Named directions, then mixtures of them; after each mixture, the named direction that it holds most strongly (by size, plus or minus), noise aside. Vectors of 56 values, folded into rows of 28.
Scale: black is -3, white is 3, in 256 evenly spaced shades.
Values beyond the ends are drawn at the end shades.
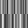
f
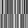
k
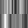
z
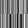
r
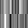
z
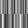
f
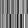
r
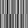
r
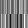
r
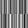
r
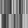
z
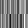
r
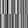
f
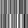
r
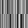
r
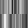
z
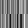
r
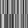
f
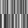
f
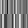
f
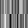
r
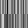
f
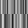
f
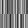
k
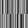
r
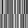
k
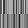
k
